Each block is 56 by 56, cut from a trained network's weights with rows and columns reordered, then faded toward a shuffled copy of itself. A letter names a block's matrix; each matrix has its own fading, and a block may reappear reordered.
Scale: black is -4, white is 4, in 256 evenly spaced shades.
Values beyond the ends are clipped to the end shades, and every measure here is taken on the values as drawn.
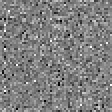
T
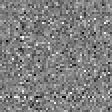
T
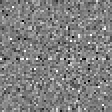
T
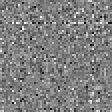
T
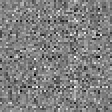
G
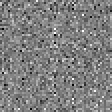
T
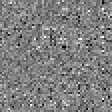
T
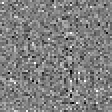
T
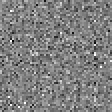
T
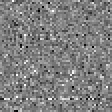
T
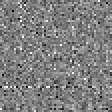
T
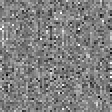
T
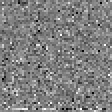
T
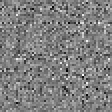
G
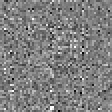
G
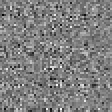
G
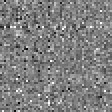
T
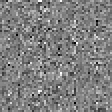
G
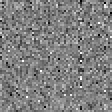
T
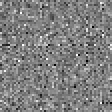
T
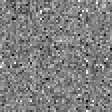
T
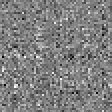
G
